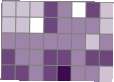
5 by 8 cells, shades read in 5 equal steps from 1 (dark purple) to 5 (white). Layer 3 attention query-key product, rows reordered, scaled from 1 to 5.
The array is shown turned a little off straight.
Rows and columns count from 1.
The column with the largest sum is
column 3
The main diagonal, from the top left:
4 4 3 2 1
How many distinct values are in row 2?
4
